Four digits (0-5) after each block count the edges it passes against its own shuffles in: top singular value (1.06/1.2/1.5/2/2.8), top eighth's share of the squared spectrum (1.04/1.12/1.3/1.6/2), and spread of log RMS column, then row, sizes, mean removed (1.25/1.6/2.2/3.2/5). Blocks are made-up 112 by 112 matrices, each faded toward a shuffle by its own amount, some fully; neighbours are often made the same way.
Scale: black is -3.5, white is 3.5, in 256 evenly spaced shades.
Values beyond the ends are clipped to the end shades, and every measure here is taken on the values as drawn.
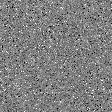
0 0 0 0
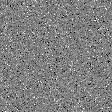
0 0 0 0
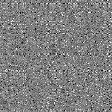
4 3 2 2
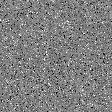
1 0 0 0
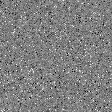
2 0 0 0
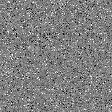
3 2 0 1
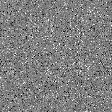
3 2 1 1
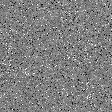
0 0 0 0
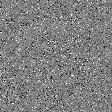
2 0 0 0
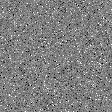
2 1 0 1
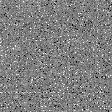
3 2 0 1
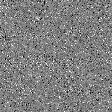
3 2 0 1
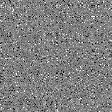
4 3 1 2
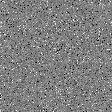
2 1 0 0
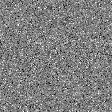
2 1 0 0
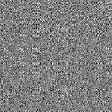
4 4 3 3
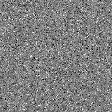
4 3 1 1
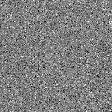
3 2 1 1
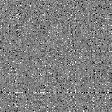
4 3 1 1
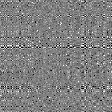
5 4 3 3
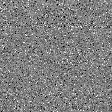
3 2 1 1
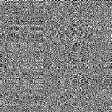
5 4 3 3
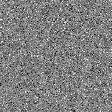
3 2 0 0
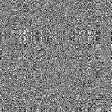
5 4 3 3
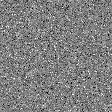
0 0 0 0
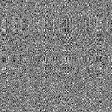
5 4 3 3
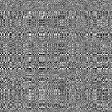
5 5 4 4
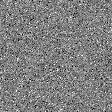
2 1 0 0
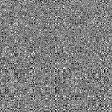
5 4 3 3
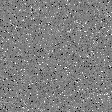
0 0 0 0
